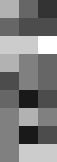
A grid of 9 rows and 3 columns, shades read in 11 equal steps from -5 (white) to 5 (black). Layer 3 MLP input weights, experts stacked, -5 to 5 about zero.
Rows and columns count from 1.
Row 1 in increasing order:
-2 1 3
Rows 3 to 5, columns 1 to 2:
-3 -3 / -2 0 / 2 0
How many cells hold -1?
0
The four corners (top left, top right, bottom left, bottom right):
-2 3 0 -3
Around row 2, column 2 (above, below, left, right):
1 -3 1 2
